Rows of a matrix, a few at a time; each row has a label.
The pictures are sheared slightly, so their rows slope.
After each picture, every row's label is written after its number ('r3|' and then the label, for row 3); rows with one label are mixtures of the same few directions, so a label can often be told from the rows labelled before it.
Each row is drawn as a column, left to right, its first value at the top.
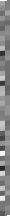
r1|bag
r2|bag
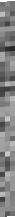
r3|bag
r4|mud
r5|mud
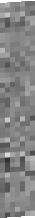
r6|mud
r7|mud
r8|bag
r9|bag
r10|mud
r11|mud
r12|mud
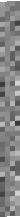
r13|mud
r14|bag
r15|bag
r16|mud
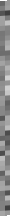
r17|mud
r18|bag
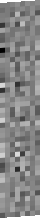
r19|mud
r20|mud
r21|bag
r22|bag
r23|mud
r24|bag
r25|bag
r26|bag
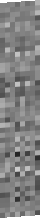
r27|mud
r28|mud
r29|bag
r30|bag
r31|mud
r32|bag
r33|bag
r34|mud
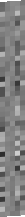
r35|bag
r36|mud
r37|mud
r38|bag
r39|bag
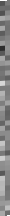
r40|mud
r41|bag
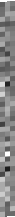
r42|mud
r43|bag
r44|bag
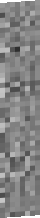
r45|bag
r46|mud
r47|mud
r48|mud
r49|mud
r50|mud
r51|bag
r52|mud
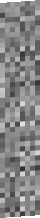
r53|bag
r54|bag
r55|mud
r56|bag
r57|bag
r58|mud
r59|bag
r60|bag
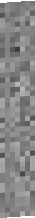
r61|mud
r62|bag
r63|mud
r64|mud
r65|mud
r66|mud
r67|mud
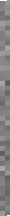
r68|bag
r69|mud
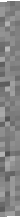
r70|bag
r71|mud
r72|mud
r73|bag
